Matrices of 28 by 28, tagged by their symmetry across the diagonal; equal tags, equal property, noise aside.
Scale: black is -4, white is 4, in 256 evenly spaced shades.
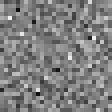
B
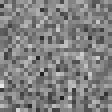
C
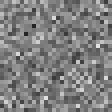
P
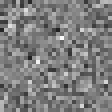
P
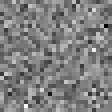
B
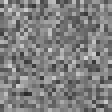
C
